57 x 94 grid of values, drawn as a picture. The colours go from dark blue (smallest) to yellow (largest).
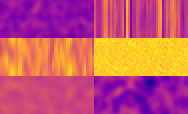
The table splits into 3 rows of 2 panels. Panel 1,1: low, blotchy, faint in contrast. Panel 1,2: middling, streaked downward, strong in contrast. Panel 2,1: high, streaked downward. Panel 2,2: very high, fine-grained, faint in contrast. Panel 3,1: middling, blotchy, faint in contrast. Panel 3,2: low, blotchy.
